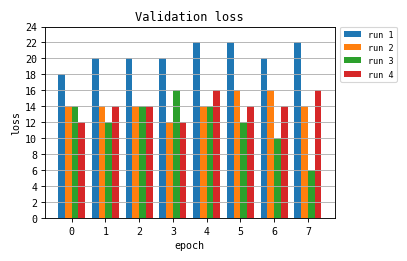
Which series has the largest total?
run 1
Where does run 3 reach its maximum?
3
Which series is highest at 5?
run 1
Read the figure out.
Title: Validation loss
x-axis: epoch, ticks 0 1 2 3 4 5 6 7
y-axis: loss, ticks 0 2 4 6 8 10 12 14 16 18 20 22 24
Legend: run 1, run 2, run 3, run 4
Values:
run 1: 18 20 20 20 22 22 20 22
run 2: 14 14 14 12 14 16 16 14
run 3: 14 12 14 16 14 12 10 6
run 4: 12 14 14 12 16 14 14 16
